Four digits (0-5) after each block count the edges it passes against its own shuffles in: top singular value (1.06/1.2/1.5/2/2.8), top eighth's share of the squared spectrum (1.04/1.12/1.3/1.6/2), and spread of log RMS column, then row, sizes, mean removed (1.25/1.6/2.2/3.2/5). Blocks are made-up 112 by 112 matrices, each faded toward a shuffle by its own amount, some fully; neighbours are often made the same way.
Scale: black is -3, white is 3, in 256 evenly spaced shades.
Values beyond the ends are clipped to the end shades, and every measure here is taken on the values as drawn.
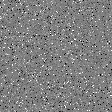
0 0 0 0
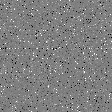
3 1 0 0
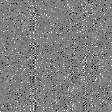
4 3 2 1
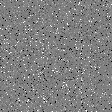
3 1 0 0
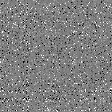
3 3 2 2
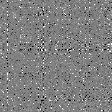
4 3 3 2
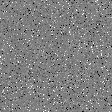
2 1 0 0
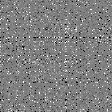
4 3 2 2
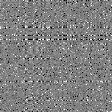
5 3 2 3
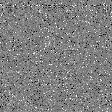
3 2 0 1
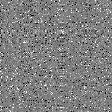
4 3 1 2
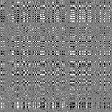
5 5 4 4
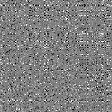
5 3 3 3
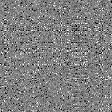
4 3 2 2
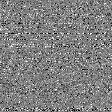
2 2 0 3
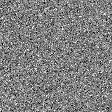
1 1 0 0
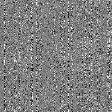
2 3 4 0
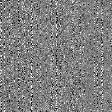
2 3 4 0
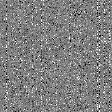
2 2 3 0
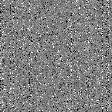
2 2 3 0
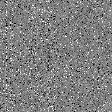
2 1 2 0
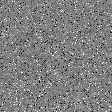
0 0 0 0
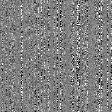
2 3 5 0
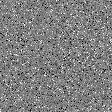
0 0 0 0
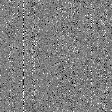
3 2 3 0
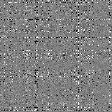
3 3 3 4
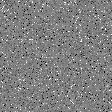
0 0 0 0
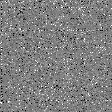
2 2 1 2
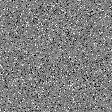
0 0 0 0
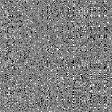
4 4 3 2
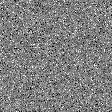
2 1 0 0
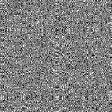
4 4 3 2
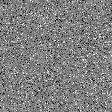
2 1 0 0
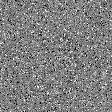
2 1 0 0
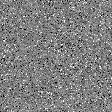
2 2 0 0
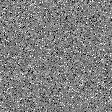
1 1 0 0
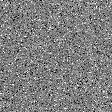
1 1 0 0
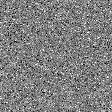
0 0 0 0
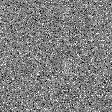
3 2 0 0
